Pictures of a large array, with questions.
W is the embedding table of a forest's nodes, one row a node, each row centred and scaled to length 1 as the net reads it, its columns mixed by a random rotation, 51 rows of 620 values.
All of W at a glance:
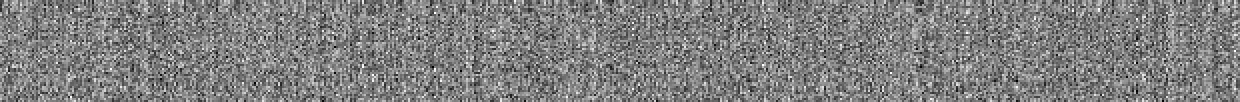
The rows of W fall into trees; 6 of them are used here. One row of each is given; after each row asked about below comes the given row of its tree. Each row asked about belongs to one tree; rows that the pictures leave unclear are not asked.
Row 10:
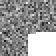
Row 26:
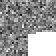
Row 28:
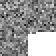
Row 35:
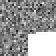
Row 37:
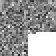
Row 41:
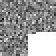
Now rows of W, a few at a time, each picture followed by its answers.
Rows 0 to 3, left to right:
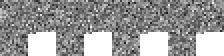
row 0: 26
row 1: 26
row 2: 26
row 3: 28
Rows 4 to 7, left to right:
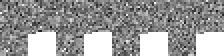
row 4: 26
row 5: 26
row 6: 35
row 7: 41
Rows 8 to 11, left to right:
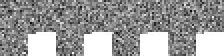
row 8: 37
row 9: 10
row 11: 28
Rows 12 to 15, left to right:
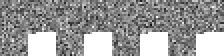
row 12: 37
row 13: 10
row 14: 28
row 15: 41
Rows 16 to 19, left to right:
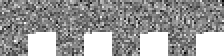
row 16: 35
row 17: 28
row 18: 41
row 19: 41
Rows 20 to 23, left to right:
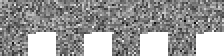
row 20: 35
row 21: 10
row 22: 10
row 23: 41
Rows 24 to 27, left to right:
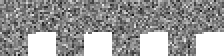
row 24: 10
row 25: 28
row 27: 35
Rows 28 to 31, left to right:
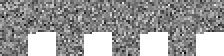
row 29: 37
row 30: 41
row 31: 28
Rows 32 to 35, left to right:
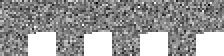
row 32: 26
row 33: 26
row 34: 35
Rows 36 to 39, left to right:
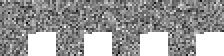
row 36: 41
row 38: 10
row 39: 37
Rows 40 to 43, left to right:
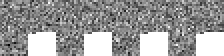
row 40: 37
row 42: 41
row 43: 28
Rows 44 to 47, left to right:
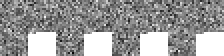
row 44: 28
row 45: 28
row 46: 41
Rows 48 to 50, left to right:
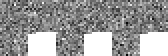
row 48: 35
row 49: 10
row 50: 10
